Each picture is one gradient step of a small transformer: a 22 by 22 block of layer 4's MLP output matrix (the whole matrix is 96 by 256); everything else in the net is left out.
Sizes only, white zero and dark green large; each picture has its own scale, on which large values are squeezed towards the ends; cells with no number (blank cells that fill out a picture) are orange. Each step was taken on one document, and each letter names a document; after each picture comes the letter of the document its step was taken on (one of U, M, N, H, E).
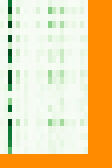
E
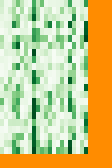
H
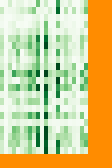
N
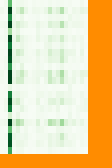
E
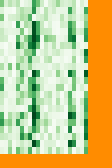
H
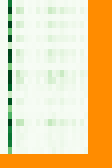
E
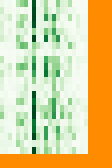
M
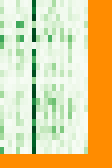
M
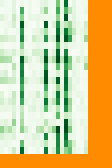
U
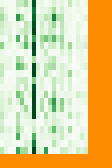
M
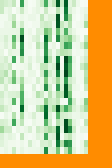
U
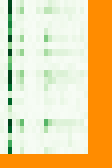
E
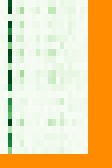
E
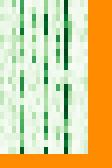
U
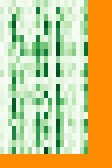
N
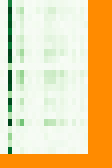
E
